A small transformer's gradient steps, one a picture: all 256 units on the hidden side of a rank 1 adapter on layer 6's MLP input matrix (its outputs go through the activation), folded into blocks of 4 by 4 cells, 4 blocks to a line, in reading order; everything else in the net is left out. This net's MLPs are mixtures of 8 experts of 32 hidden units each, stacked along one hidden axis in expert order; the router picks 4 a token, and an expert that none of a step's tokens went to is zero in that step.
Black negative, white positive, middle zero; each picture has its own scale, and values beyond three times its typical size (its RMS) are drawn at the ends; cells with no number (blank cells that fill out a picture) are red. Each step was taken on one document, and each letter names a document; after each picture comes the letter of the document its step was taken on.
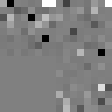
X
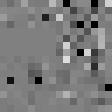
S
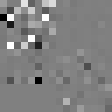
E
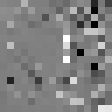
S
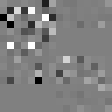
E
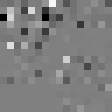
E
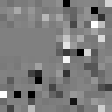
S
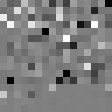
S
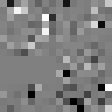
X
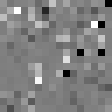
S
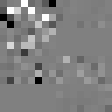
E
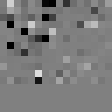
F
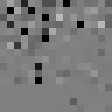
F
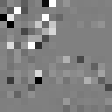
E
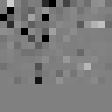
F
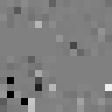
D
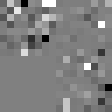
X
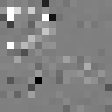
E
